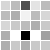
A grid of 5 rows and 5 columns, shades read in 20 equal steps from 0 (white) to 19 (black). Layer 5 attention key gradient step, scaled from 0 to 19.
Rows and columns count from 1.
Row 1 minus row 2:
-2 -1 12 -3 2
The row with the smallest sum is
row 2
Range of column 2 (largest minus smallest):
6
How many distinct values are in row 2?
4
